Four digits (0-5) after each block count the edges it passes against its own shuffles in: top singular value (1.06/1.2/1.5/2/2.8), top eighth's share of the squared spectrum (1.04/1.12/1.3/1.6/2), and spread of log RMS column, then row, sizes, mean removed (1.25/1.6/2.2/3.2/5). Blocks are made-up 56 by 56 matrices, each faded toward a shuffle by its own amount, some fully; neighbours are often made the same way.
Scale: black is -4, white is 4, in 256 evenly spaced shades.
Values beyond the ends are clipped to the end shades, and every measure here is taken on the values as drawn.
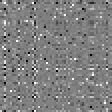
4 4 2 1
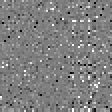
4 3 1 1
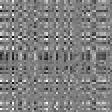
5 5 4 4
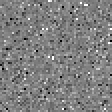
0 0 0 0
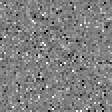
0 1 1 0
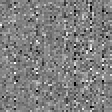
2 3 3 0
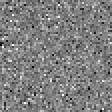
0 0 0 0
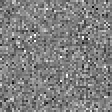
0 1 2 0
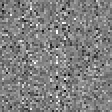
1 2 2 0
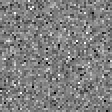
0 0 0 0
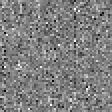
1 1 2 0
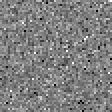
0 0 0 0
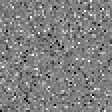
1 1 0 0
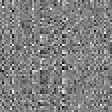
4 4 3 2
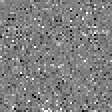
3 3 1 1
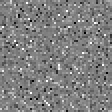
0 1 0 0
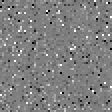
1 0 0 0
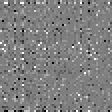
4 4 2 2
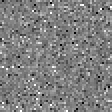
0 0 0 0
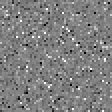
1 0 0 0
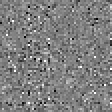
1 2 2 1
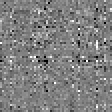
2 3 3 3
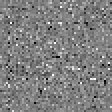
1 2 1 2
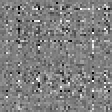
2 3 3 3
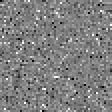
0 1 0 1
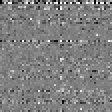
3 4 1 3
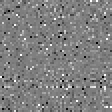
3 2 0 1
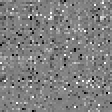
3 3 1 1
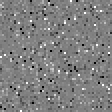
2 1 0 0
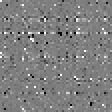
4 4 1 2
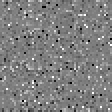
2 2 0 0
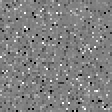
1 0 0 0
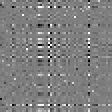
5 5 3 3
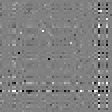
5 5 2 2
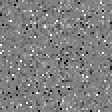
3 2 1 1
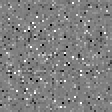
2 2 0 0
